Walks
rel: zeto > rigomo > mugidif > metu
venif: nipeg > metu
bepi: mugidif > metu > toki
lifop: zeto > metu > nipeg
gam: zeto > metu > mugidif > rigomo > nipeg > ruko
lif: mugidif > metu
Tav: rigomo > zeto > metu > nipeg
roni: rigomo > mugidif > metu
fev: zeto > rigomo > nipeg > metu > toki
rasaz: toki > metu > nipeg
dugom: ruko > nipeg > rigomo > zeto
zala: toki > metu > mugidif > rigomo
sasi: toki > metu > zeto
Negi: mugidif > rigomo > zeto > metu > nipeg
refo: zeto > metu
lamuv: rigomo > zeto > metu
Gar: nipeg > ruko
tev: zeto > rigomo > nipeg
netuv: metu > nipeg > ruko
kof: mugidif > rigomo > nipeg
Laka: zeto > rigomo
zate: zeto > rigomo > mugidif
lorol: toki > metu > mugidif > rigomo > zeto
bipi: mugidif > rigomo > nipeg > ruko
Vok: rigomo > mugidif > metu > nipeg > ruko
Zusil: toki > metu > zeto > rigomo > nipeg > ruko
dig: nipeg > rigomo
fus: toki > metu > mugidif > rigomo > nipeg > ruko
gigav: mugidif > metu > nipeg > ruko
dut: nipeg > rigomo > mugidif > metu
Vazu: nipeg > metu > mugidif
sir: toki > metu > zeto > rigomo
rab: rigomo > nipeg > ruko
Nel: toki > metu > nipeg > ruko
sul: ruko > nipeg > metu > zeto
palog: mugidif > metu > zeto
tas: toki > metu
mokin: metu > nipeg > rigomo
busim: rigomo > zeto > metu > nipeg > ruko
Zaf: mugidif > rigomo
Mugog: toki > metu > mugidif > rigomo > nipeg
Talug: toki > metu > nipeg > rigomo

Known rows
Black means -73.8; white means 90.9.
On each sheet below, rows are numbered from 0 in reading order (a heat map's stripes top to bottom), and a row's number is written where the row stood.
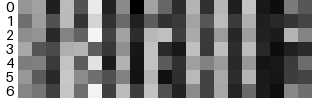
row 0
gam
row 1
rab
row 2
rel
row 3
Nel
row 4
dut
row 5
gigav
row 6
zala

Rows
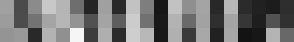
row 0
rasaz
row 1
tas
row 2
lorol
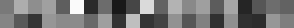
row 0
tev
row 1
lif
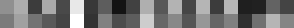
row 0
dugom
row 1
Laka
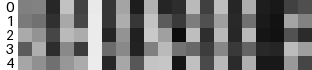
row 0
Vok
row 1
roni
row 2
Zusil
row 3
zate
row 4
sir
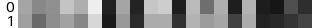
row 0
fev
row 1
mokin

